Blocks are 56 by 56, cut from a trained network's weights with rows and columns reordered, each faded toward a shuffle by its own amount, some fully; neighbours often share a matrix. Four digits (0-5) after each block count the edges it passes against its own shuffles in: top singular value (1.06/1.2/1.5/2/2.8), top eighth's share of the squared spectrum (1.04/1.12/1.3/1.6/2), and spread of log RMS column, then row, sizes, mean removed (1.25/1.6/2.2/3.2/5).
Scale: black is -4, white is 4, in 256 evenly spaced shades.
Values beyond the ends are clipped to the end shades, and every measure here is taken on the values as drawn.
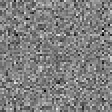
3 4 1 2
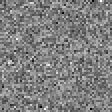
0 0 0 0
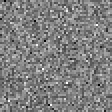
1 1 0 0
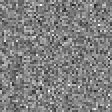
3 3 1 1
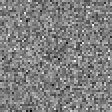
0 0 0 0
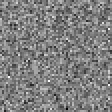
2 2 0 0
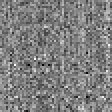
3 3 1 2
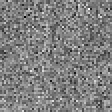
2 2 0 1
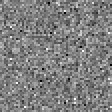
0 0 0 0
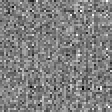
2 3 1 2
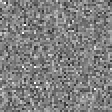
2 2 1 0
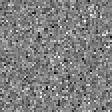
0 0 0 0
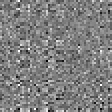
4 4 3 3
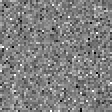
0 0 0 0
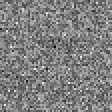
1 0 0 0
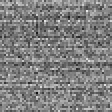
3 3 0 1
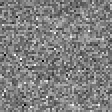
1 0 0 0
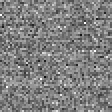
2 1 0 0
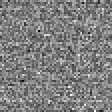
2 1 0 0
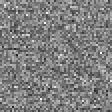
1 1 0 0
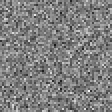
1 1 0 0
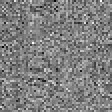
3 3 1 2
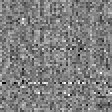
3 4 0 2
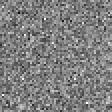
1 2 0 0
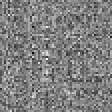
3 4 2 2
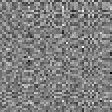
4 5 2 3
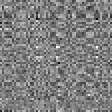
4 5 2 3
